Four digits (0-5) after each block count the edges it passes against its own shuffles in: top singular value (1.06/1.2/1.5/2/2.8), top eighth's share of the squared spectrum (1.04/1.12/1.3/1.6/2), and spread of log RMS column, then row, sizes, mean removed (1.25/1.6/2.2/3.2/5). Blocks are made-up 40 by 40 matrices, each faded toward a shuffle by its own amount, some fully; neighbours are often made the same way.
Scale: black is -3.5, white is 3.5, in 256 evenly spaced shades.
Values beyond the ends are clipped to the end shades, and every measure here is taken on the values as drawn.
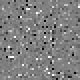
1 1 0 0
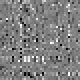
4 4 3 2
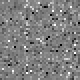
2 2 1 0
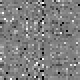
3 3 1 1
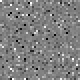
1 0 0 0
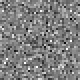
1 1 0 0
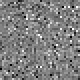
0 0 0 0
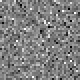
1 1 0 0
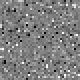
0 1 0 0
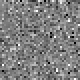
2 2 0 0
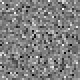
2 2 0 0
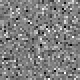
0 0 0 0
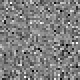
2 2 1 1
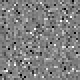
1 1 0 0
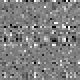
4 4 2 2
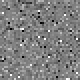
2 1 0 0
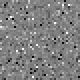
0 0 0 0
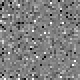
1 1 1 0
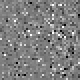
1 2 1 1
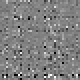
2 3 3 2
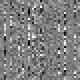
2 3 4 0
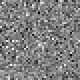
0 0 0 0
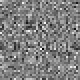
3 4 2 2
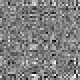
3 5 2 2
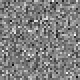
2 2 0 0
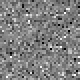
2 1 0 0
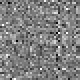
3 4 2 2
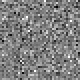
2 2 1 0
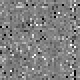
2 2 1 0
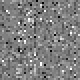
0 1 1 0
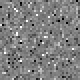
0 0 0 0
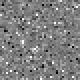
0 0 0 0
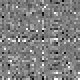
4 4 2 2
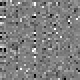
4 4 2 1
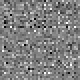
3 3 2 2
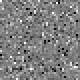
2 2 1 0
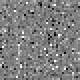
0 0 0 0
